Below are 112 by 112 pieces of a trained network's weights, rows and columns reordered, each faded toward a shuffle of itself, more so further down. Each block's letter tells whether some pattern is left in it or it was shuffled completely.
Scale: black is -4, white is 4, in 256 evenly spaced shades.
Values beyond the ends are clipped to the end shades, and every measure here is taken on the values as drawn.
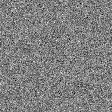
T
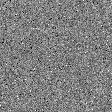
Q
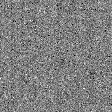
T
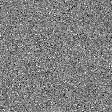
T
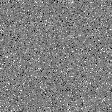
T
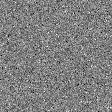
Q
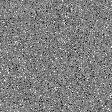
Q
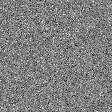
Q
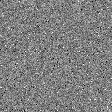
T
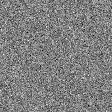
Q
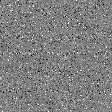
T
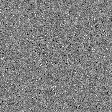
Q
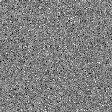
T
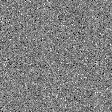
T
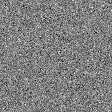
Q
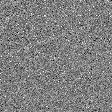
T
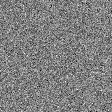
Q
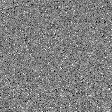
T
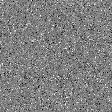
T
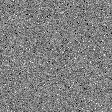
Q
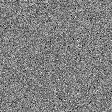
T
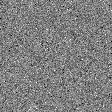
Q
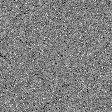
Q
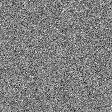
Q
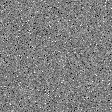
Q
